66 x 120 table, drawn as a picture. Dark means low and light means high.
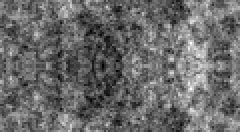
Mirror symmetry: top to bottom. Stripes: none. Grain: blotchy. Ninth with the highest average: middle right. Odd rows or columns: none.
